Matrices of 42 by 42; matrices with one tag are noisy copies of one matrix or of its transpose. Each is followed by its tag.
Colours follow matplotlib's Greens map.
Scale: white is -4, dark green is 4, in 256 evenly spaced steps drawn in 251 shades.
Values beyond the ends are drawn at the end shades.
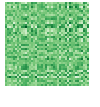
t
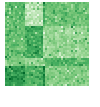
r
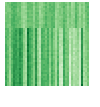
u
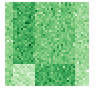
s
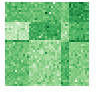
r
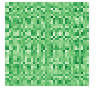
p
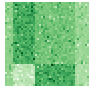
s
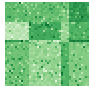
r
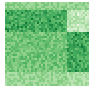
s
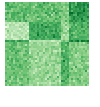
r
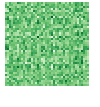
p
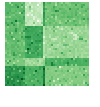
r
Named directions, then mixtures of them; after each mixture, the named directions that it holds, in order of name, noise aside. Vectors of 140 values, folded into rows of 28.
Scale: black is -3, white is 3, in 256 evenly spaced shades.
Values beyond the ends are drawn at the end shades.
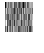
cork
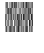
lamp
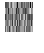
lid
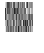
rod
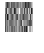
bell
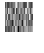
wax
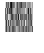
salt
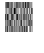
bell, cork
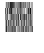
lid, salt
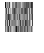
salt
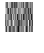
lamp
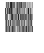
salt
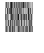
cork, lamp, salt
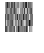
bell, lamp, wax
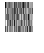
cork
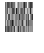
wax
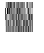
bell, rod, salt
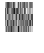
rod, wax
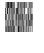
rod, salt, wax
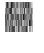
bell, lamp, salt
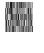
salt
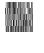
lid, rod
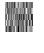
lamp, rod, wax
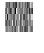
bell, lid, wax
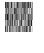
bell, cork, lid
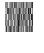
bell, lamp
